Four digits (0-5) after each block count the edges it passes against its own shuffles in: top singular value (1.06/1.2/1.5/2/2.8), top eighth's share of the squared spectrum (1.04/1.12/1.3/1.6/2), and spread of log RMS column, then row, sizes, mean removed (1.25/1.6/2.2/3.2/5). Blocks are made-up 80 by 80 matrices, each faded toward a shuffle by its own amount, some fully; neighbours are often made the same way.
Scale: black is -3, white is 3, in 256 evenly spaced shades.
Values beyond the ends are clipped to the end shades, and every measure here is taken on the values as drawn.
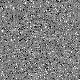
2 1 0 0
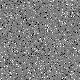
0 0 0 0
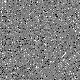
3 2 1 0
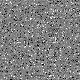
3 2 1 0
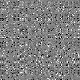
4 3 2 2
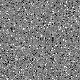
3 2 1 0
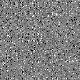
4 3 1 1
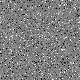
0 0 0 0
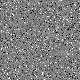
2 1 0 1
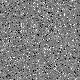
2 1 0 0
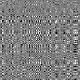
5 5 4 4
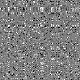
4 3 2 2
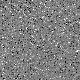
0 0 1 0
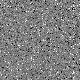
0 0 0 0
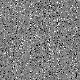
1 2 2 0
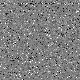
2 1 0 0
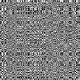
5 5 4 3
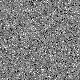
1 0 0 0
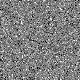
2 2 0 0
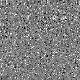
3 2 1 1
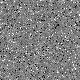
0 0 0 0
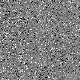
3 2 1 0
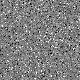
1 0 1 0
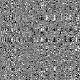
4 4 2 2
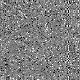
4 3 2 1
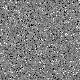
1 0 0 0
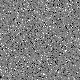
0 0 0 0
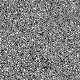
0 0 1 1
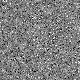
0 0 0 0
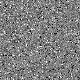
0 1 0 1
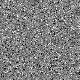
2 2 1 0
